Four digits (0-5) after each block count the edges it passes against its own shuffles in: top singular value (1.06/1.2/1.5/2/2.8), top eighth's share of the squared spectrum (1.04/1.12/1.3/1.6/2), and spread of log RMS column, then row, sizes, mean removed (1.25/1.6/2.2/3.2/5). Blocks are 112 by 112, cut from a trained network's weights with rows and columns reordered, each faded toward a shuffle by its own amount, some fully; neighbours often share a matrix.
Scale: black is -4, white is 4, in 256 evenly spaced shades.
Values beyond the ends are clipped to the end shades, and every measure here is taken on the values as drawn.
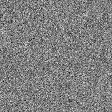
3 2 0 0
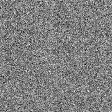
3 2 0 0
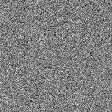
3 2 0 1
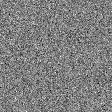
0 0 0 0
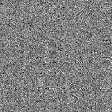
4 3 1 2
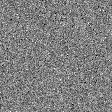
0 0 0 0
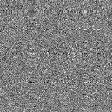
4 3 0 2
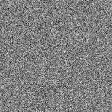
3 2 1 0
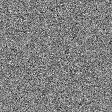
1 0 0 0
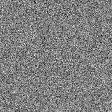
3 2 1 0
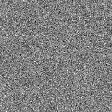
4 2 0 1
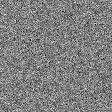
0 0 0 0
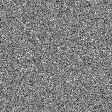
2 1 0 0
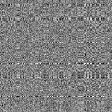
5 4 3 3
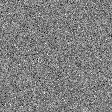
1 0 0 0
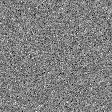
0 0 0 0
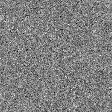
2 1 0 0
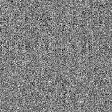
3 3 1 2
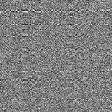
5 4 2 3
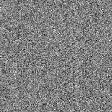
3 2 0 1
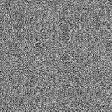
4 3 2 2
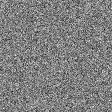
2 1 0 0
